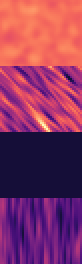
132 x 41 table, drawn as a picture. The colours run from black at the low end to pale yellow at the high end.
The table splits into 4 rows of 1 panel. Panel 1,1: high, blotchy, faint in contrast. Panel 2,1: middling, slanting down to the right, strong in contrast. Panel 3,1: very low, flat. Panel 4,1: low, streaked downward.
